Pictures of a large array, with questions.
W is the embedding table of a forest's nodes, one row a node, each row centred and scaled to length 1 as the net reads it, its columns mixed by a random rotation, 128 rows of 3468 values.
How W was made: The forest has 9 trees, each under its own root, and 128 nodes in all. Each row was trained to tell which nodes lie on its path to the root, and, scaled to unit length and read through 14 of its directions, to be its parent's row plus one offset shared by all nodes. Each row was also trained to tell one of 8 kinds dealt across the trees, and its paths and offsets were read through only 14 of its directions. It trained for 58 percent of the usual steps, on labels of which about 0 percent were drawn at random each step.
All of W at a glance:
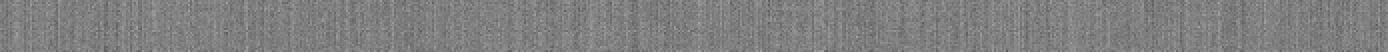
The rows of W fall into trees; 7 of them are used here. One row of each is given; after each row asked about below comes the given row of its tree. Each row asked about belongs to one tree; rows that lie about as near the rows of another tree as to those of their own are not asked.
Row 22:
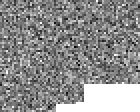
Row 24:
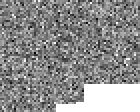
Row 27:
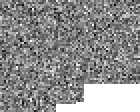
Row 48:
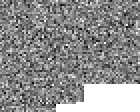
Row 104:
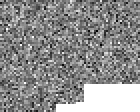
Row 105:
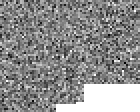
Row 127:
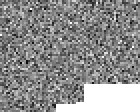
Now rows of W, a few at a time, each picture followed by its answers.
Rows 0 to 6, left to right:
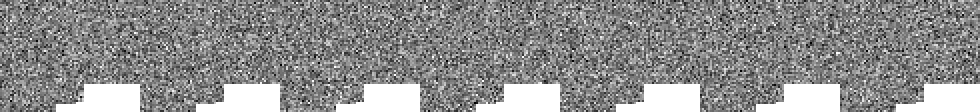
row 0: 104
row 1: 127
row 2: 27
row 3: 104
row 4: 127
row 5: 48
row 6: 104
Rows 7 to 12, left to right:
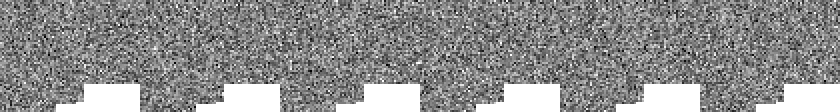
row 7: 104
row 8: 24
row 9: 48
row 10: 24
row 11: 104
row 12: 24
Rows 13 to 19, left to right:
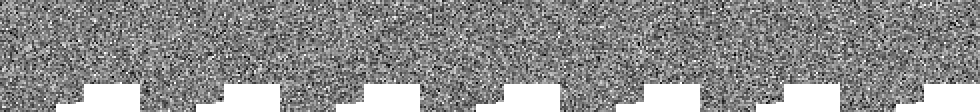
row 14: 24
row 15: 105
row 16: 22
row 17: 104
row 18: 27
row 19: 127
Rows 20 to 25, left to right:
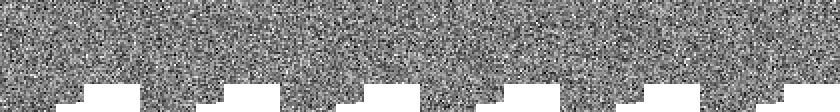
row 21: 27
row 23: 104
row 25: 24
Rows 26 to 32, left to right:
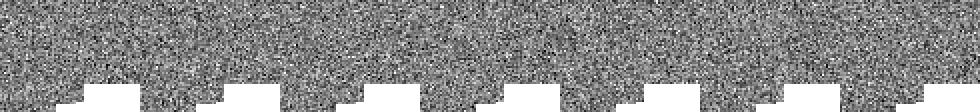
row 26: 127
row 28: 104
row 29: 104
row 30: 22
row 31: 105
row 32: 127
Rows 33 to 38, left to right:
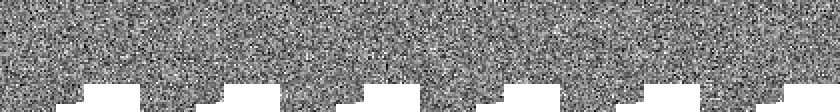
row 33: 48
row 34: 104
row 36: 24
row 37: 104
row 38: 105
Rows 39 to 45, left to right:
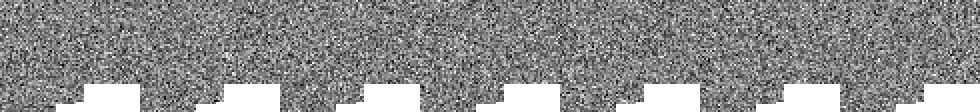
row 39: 127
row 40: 104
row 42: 22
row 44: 27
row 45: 24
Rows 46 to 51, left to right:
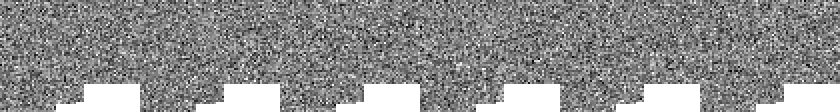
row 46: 27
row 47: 104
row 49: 105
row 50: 24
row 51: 48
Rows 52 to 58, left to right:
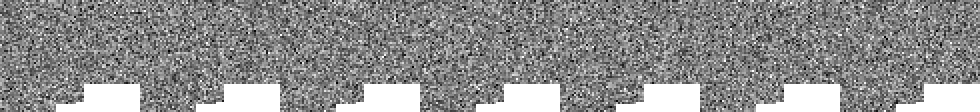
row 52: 24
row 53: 22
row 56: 127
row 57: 24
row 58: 104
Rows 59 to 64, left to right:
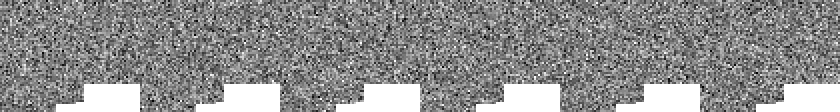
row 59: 127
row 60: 127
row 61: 24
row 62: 48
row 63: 127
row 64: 22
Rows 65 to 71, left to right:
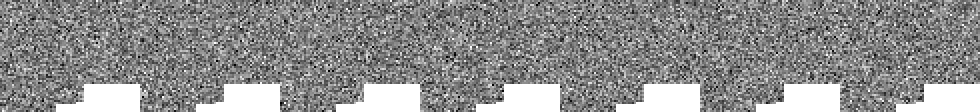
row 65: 127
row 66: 127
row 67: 105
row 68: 24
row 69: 127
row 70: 24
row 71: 24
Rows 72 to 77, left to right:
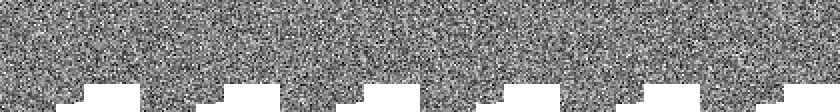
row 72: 127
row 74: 22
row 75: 27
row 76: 105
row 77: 48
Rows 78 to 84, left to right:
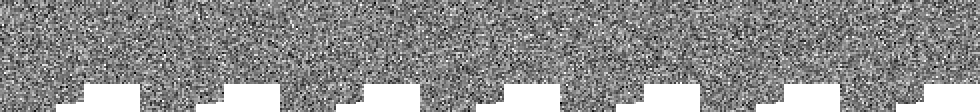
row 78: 105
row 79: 105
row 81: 22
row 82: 127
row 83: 22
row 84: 22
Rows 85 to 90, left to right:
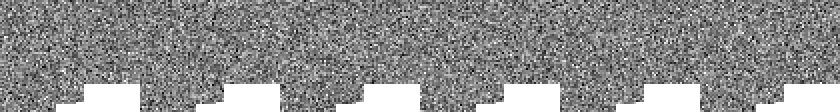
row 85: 22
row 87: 127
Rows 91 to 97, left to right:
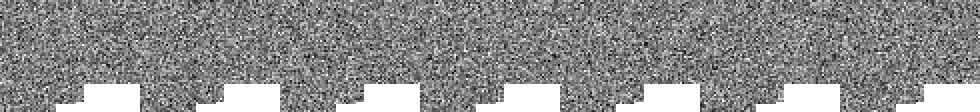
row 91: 105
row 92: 22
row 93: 24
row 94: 105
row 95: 127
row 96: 105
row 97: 22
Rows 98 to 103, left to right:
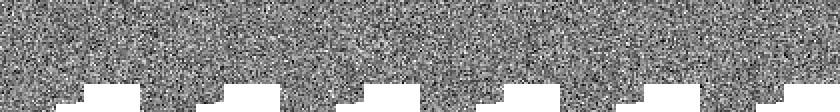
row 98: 24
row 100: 104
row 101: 48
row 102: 22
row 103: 22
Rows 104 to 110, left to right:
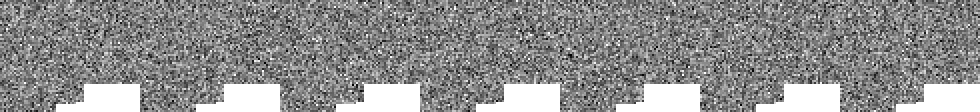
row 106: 24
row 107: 22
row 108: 105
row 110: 22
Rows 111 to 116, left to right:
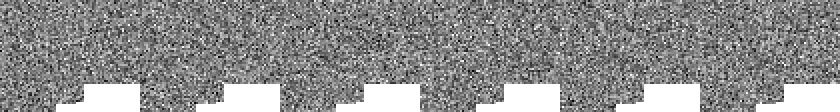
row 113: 24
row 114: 22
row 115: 127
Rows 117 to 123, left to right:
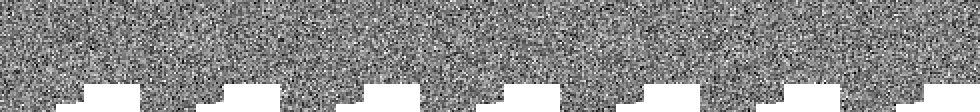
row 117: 24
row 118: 127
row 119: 127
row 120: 24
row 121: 127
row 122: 22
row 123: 48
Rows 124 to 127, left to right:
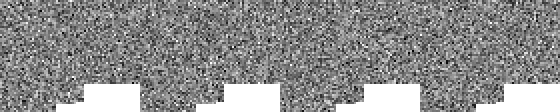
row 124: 27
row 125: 24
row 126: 104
